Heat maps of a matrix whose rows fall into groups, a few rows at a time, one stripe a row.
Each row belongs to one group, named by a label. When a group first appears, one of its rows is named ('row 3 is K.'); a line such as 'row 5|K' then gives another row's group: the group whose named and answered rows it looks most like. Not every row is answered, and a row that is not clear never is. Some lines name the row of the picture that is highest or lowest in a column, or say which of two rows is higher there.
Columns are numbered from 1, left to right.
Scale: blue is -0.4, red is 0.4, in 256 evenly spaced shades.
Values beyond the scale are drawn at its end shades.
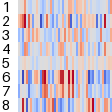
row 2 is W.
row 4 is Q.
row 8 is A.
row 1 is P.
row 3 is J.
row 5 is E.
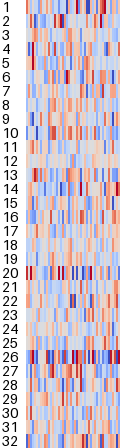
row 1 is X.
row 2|A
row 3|J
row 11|W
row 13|J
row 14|E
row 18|Q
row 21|E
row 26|P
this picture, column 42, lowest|26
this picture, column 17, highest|20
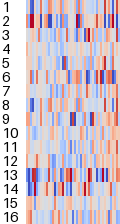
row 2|W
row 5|X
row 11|E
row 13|Q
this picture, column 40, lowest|2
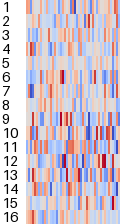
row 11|J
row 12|X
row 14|J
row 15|Q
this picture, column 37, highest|12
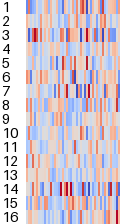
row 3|J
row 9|A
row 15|J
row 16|E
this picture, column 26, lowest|7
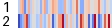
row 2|Q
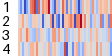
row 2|P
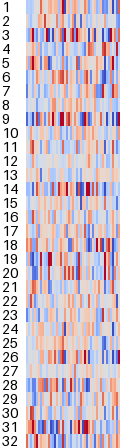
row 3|P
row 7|Q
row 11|W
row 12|Q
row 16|Q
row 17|X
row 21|W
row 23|Q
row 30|W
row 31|P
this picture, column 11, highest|3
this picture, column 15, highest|26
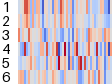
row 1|J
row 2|J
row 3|A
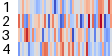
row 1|E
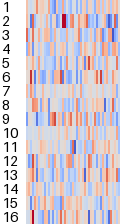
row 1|A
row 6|A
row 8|W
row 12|Q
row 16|P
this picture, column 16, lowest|2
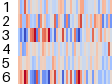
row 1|Q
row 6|P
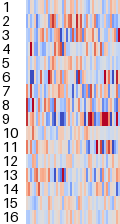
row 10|P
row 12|Q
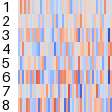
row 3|J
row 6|J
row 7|X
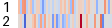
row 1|W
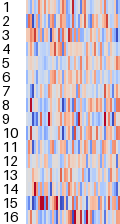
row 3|J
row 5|E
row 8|E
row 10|E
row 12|J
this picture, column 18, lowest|15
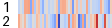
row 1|J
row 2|X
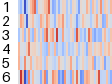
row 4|A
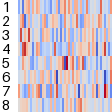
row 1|J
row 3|W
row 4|W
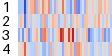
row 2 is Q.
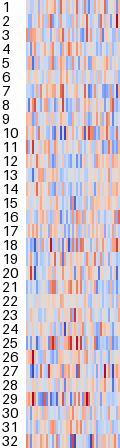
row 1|X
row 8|W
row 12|A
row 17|W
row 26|P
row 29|P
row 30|J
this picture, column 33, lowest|32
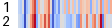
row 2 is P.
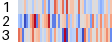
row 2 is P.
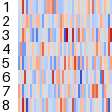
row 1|A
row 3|E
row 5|J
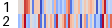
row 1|W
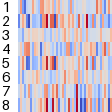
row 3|J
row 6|J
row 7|X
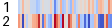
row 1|E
